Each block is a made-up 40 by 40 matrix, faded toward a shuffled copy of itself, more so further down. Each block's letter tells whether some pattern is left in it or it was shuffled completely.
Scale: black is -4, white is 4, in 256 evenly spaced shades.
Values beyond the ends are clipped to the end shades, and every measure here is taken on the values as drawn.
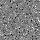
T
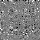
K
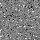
T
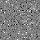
K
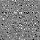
K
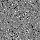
T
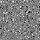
K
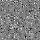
K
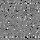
K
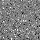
T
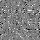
K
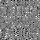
K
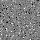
T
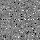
K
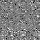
K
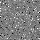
T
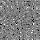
K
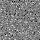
T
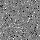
T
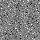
T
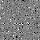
K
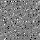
K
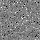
T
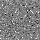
T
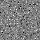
T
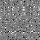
K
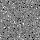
T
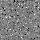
T
